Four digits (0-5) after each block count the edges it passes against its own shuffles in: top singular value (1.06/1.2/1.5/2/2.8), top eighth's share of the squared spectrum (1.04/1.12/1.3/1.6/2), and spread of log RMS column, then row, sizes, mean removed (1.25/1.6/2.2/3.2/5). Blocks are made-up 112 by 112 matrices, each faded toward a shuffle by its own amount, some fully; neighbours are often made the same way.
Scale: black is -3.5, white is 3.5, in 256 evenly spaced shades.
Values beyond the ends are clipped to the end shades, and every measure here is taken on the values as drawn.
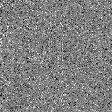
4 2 1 0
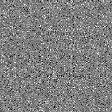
4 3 2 2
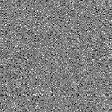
4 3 2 2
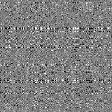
4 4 2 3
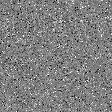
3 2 0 1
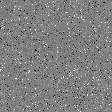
2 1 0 0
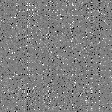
4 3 2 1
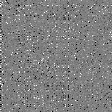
4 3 2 1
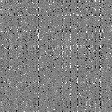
5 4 3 3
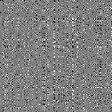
5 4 3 3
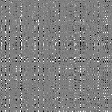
5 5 4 3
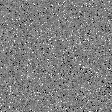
1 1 0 0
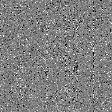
2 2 2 1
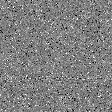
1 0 0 1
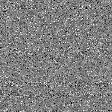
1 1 0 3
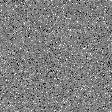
0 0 0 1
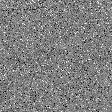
0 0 0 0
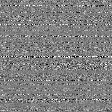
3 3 0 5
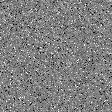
0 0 0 0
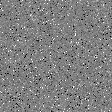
0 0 0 0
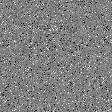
2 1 0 1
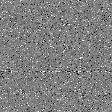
3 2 0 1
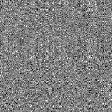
4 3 2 2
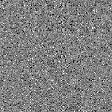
4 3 2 2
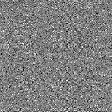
4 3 2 2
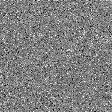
3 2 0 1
